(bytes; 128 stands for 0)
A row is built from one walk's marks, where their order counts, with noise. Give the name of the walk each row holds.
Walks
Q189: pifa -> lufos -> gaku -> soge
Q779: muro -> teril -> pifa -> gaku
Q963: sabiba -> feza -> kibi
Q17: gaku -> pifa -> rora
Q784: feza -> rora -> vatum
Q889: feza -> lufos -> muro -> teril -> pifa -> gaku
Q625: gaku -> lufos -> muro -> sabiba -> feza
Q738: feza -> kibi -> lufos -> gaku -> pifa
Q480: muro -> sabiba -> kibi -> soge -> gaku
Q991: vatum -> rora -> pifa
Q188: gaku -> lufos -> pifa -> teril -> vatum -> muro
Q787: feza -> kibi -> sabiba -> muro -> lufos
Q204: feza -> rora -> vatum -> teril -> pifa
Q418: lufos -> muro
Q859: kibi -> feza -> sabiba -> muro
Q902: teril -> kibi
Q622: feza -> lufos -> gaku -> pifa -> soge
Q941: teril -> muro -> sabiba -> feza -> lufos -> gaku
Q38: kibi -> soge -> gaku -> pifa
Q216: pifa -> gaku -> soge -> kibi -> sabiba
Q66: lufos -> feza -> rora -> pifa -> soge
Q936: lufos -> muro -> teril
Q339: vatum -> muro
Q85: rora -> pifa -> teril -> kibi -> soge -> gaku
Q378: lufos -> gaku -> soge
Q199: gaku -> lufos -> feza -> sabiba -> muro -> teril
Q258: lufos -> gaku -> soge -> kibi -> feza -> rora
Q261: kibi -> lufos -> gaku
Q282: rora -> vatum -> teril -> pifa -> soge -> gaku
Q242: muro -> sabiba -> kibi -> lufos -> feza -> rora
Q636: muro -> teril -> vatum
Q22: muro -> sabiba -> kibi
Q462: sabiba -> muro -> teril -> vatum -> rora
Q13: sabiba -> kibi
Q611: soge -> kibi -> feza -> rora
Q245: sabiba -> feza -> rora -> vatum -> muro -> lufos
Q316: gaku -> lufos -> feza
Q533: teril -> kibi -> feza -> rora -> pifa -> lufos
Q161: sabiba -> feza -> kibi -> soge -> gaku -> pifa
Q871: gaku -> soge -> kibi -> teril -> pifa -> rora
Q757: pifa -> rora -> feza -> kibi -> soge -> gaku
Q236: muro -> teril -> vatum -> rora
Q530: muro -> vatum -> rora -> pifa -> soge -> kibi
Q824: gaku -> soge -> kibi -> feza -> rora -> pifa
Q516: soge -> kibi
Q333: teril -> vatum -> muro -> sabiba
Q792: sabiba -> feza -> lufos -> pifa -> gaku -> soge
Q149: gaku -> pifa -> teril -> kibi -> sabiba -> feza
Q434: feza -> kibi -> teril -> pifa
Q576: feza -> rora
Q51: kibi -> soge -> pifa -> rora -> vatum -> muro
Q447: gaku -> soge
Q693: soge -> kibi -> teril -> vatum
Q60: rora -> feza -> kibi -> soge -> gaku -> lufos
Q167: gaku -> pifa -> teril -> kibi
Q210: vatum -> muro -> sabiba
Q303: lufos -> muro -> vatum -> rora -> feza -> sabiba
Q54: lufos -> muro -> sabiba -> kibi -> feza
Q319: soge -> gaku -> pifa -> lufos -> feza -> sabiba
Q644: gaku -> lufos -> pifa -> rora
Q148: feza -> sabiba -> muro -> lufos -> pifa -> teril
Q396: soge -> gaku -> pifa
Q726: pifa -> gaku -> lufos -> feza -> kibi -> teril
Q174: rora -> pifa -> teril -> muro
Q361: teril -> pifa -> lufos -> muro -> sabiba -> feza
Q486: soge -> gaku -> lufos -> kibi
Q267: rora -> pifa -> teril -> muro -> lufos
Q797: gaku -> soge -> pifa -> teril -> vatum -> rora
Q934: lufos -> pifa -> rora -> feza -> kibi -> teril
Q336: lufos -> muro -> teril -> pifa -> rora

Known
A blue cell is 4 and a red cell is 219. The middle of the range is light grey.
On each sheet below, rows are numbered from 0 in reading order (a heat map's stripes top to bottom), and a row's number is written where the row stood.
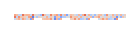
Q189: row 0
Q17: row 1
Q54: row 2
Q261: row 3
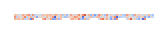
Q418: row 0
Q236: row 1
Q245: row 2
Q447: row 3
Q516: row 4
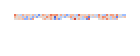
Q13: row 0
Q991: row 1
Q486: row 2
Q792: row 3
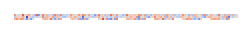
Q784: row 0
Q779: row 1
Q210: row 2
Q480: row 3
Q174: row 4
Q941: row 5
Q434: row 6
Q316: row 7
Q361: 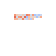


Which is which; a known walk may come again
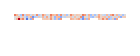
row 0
Q824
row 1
Q644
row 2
Q174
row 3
Q54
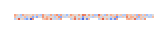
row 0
Q516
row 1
Q625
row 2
Q51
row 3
Q38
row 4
Q941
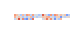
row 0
Q480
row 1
Q161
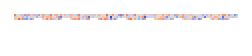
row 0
Q859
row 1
Q622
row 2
Q316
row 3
Q784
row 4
Q447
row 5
Q533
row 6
Q902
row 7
Q210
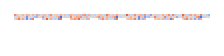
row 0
Q85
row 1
Q486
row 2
Q889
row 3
Q378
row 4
Q17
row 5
Q418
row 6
Q396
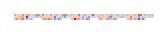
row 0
Q204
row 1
Q576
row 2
Q60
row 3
Q636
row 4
Q530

